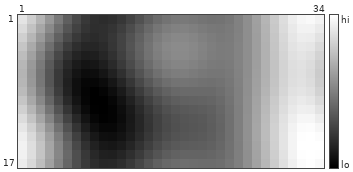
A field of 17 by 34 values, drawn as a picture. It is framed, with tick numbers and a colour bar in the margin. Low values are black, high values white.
The ninth with the lowest average is the middle left. The ninth with the highest average is the bottom right. There are no lone odd cells.
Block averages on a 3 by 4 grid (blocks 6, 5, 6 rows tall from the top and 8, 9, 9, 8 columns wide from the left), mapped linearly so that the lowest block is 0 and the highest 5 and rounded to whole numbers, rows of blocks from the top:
2 1 2 5 | 1 0 2 5 | 3 0 2 5
